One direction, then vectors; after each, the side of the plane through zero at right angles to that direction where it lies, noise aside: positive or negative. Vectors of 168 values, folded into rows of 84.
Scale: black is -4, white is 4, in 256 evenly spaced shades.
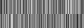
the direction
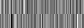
negative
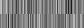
negative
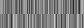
negative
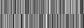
positive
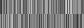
positive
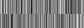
negative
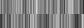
positive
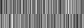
positive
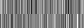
negative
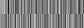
negative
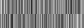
negative
